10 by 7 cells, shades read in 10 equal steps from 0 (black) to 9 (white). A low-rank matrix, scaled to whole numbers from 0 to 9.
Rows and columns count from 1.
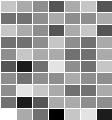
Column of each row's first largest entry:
1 4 1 4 2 4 5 2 4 1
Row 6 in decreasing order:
8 7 5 4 4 3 1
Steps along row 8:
up down down down same up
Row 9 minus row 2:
0 -3 -2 0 1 0 -1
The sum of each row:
37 35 37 35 38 32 35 40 30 35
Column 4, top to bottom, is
3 6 3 7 6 8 5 6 6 0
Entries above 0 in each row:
7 7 7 7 7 7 7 7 7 6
